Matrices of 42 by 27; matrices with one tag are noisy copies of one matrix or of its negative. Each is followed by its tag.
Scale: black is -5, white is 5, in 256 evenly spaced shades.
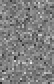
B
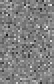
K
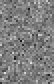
B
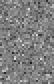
B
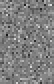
K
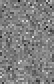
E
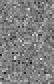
B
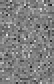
K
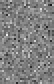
K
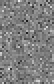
E
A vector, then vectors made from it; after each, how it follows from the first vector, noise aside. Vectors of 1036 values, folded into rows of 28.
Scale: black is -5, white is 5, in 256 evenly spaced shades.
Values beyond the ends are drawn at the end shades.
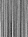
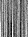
scaled up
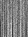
negated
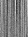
reversed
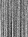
copied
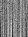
negated
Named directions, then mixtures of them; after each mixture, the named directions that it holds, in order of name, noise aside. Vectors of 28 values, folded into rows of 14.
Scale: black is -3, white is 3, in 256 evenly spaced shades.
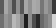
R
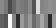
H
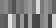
H, R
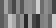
H, R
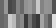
H, R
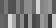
H, R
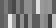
H, R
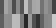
R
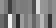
H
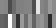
H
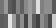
H, R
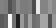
H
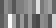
H, R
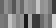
H, R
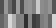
H, R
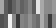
H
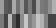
H, R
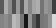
R
